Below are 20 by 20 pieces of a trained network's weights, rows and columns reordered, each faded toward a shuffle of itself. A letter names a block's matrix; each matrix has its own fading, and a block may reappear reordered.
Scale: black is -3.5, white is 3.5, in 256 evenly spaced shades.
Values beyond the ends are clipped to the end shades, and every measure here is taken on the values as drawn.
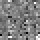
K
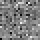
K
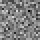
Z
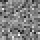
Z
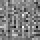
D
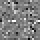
K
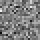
Z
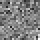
Z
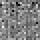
D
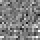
K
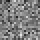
Z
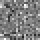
D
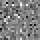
K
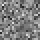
Z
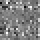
D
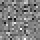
K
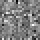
D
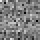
K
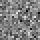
Z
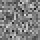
Z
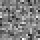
K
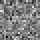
Z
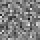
Z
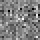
D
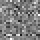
D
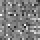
D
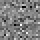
K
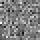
Z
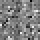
D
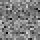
K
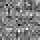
K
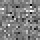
K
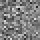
Z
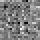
D
